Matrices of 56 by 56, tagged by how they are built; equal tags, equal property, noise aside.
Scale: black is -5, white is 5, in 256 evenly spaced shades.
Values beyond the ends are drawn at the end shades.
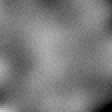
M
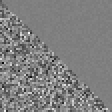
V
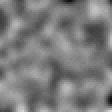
M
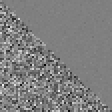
V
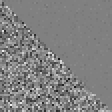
V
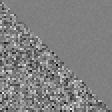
V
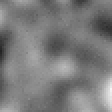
M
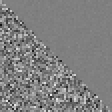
V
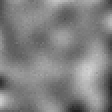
M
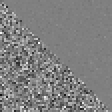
V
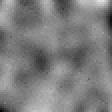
M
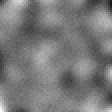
M
